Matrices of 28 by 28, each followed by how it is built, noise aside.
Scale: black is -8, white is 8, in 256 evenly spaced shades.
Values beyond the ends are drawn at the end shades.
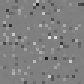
sparse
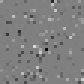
sparse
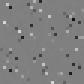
sparse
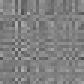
low rank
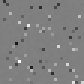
sparse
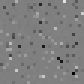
sparse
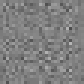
low rank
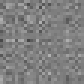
low rank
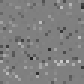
sparse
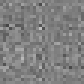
low rank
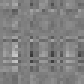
low rank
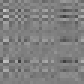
low rank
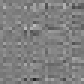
low rank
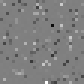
sparse
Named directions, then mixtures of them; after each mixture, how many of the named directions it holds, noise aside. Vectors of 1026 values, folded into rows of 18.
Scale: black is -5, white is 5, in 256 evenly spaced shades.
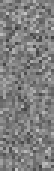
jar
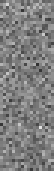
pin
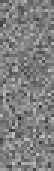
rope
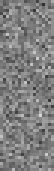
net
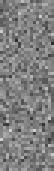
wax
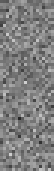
two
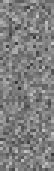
two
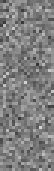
three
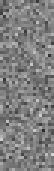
two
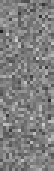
two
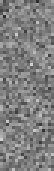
two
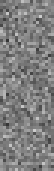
three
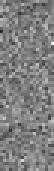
two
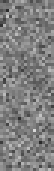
three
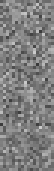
three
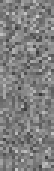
one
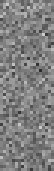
one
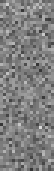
one
